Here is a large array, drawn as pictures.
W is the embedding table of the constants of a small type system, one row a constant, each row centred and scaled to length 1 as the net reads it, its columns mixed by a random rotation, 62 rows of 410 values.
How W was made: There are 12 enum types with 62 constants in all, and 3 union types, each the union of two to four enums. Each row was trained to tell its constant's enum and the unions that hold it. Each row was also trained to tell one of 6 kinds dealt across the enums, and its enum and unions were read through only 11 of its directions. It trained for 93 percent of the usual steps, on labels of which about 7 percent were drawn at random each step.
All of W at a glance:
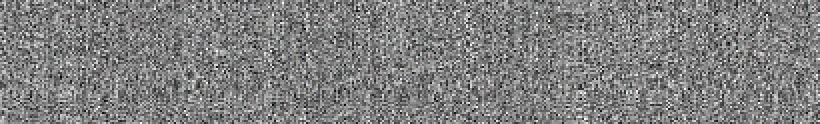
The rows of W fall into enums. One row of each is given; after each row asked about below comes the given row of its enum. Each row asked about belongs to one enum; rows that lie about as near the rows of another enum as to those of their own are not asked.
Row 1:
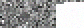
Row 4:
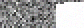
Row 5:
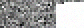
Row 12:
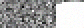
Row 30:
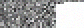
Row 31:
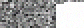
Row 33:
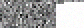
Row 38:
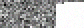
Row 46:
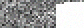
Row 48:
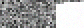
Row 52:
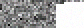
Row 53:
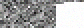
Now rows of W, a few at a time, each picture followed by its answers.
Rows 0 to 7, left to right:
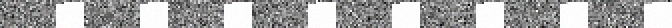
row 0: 46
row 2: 4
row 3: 48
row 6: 53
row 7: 12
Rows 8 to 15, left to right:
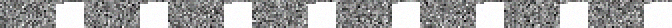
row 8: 38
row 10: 30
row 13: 30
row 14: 12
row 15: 53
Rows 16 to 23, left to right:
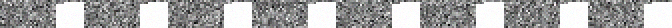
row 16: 1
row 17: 46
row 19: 4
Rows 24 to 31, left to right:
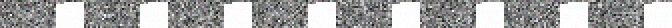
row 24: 4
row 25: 38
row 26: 30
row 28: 1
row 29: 12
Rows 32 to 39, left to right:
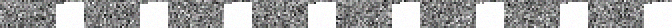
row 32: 52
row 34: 4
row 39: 38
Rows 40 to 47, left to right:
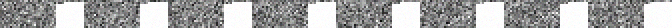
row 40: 48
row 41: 4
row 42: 30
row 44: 52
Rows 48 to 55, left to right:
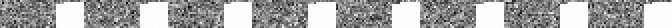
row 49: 30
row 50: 48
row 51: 38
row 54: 31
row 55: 38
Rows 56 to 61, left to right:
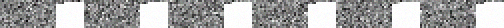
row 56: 48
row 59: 46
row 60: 12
